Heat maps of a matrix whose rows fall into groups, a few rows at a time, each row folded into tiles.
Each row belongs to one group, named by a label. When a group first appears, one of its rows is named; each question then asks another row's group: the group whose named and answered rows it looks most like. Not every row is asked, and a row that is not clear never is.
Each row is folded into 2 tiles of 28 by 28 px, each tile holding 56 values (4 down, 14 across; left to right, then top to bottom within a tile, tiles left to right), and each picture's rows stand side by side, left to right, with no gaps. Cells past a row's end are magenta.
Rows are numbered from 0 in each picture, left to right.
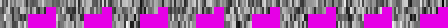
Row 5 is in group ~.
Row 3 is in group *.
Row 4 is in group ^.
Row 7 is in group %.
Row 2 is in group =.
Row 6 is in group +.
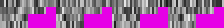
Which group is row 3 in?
=
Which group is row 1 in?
*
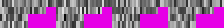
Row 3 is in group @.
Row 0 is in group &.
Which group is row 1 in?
&
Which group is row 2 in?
*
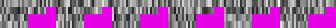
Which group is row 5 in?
%
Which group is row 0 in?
~
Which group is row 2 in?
+
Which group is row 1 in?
%
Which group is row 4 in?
=
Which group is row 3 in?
*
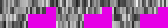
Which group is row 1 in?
=
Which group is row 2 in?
@
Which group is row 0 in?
^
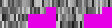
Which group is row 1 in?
&
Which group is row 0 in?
@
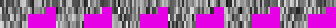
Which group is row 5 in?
~
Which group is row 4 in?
&
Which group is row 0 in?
@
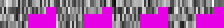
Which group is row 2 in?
*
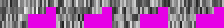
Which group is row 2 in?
^
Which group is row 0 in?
+
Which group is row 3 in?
=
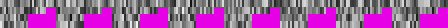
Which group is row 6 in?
=
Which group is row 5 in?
=
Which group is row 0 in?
%
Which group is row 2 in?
^
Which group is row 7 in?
~
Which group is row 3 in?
+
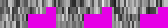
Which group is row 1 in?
%
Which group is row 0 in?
%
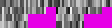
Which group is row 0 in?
&
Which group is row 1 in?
^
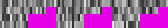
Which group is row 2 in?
=
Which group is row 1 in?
%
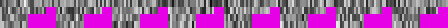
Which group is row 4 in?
*
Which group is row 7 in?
*
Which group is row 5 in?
%
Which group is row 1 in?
~
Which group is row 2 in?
^
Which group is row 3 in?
&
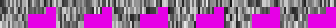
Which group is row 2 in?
*
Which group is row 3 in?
+
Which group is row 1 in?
@
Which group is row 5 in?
~
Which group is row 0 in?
=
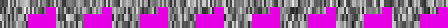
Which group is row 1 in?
@
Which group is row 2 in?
&
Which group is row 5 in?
~
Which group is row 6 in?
&
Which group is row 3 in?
@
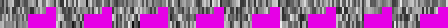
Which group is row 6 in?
*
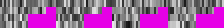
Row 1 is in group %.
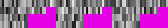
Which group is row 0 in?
*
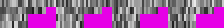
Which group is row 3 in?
@
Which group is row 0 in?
=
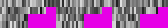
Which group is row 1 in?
*
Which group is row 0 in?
~
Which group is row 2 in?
%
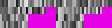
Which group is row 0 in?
@
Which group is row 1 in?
&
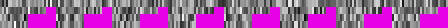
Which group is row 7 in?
&
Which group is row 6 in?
^
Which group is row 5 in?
~
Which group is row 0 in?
~
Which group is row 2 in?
~
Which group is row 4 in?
+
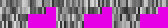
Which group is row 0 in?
@
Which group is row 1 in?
@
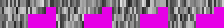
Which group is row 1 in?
+
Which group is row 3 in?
+
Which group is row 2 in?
%
